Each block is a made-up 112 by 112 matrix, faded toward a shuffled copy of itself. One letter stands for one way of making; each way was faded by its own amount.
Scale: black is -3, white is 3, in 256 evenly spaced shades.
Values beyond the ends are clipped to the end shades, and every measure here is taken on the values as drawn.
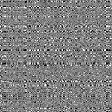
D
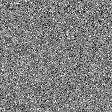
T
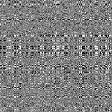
D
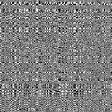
D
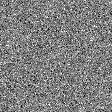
T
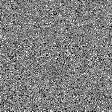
T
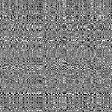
D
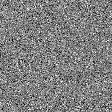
T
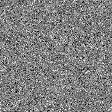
T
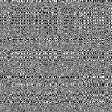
D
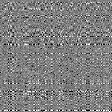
D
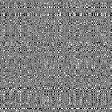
D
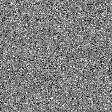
T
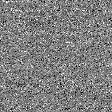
T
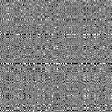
D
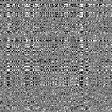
D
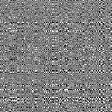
D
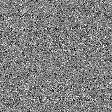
T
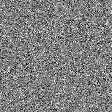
T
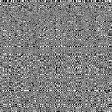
D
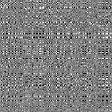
D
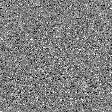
T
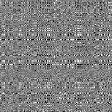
D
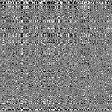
D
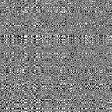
D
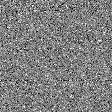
T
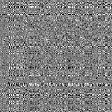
D
